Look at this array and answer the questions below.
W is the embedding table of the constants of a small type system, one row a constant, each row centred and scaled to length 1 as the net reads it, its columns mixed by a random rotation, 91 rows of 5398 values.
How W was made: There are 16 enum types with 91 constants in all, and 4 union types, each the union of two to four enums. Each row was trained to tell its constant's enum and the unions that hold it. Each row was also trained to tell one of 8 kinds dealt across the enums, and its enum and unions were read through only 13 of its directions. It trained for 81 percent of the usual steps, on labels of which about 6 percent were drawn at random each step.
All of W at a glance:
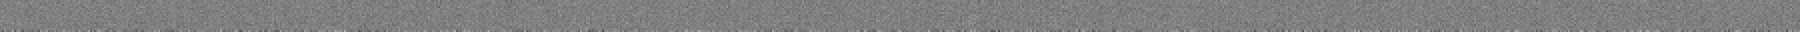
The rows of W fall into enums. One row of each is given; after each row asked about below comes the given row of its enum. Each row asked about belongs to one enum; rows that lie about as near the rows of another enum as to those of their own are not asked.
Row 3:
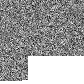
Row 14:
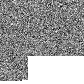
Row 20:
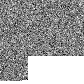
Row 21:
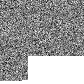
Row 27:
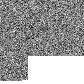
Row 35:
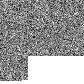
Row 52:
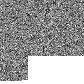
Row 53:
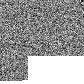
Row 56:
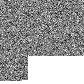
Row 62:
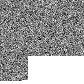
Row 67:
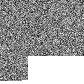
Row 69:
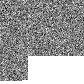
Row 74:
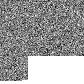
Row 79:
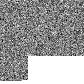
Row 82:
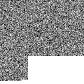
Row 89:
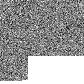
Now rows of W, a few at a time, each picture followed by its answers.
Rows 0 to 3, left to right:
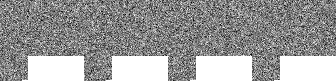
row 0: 82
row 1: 52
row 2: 14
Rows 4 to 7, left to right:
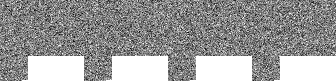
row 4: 52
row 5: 89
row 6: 52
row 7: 69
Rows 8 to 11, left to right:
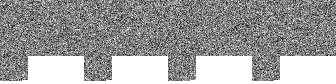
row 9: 3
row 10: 89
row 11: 27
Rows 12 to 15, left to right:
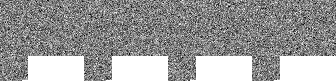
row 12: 53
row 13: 20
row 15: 21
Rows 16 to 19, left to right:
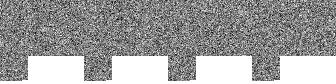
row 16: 3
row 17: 3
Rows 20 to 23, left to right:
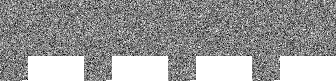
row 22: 74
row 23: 67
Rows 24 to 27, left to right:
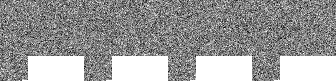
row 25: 14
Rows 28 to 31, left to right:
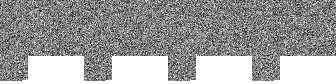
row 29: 67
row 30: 89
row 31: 27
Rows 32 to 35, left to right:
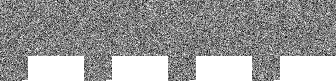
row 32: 62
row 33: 14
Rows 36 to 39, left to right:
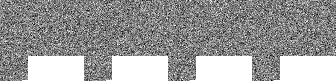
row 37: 27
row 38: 62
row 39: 62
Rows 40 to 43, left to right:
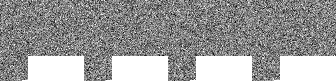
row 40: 62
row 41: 67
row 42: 20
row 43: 21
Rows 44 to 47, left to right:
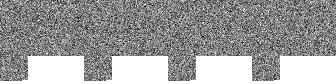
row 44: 3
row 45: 14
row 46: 79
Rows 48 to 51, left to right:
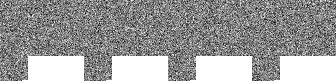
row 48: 69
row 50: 67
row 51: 14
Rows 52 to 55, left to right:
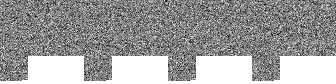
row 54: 53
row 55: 69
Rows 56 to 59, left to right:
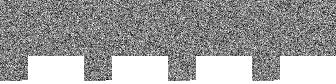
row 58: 82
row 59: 52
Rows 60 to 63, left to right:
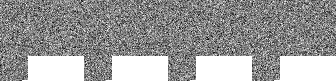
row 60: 53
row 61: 79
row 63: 53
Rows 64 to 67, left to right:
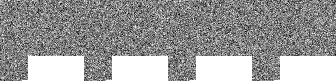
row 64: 79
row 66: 52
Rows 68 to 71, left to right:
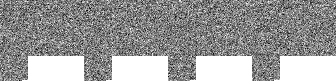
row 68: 69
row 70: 20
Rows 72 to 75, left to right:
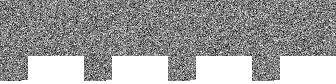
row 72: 62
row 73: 14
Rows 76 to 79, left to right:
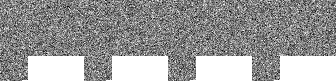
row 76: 20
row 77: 27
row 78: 62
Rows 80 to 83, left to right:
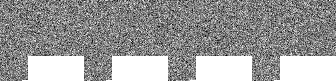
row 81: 89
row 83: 82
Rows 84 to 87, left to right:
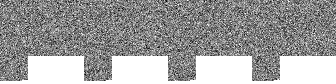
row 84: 82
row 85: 53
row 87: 67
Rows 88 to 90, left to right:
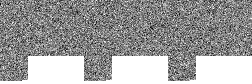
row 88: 53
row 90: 52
